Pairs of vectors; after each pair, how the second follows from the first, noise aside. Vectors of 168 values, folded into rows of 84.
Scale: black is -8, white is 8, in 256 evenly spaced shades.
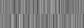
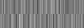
copied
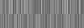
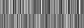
scaled up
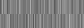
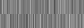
copied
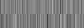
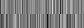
scaled up
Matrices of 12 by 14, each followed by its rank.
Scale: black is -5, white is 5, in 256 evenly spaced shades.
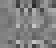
two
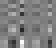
one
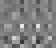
two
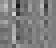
two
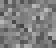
full rank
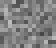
full rank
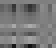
one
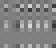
one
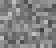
full rank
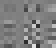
two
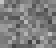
full rank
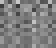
two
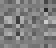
two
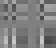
one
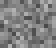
full rank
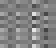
one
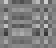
one
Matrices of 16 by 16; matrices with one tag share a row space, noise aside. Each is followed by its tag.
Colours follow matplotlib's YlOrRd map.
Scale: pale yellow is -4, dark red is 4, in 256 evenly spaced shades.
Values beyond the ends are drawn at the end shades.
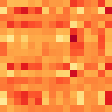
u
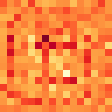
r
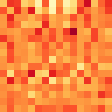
r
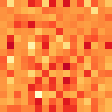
r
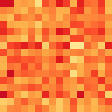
u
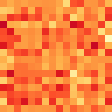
u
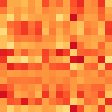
u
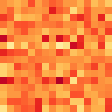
u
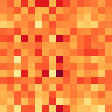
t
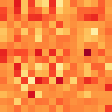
t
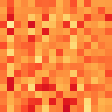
r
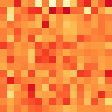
r
